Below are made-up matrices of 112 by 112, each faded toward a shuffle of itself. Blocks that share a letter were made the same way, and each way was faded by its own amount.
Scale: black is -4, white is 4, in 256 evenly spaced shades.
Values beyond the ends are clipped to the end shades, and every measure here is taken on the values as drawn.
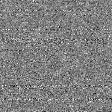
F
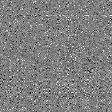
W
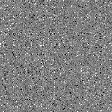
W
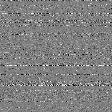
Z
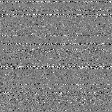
Z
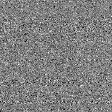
F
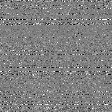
Z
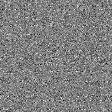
F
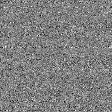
F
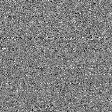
F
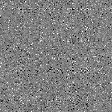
W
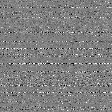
Z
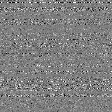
Z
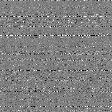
Z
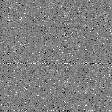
W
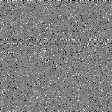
W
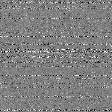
Z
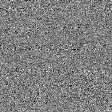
F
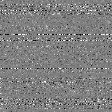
Z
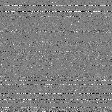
Z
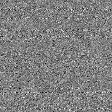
F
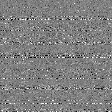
Z
